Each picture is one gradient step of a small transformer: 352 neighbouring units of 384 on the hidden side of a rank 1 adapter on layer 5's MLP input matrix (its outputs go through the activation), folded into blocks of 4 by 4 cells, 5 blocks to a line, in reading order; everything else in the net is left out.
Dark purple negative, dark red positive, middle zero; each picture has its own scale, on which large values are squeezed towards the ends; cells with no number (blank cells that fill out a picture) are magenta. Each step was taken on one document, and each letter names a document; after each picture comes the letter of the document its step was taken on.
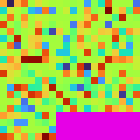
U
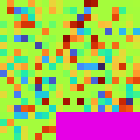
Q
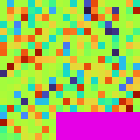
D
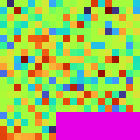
U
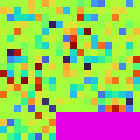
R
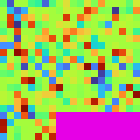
D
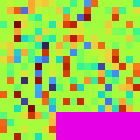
Q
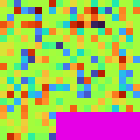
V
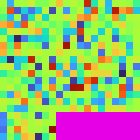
U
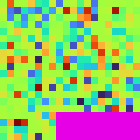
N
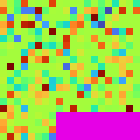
V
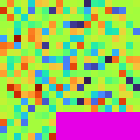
N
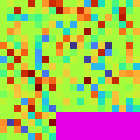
R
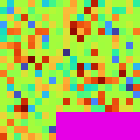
D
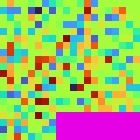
N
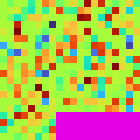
R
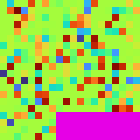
Q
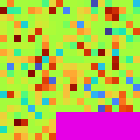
N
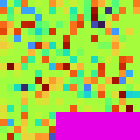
V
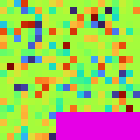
V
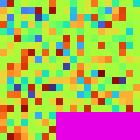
V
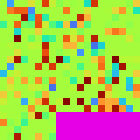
Q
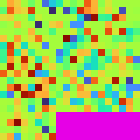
N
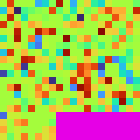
U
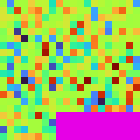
N
